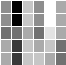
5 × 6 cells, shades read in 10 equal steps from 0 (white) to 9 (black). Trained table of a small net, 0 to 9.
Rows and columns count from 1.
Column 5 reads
0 0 1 2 3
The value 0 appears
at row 1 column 5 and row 2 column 5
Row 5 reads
3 7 2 2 3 5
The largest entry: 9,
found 2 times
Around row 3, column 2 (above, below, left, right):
9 7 5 3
